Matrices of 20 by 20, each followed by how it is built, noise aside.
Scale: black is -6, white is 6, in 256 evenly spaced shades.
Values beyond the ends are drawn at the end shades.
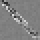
banded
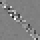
banded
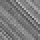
Toeplitz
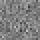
low rank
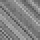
Toeplitz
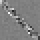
banded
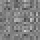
low rank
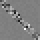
banded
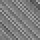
Toeplitz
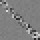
banded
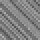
Toeplitz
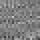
low rank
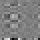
low rank
